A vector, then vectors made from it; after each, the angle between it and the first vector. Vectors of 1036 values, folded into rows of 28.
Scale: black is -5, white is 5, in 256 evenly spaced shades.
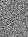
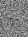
partly aligned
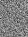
partly opposed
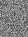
orthogonal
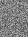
partly opposed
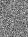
nearly opposite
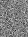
partly opposed
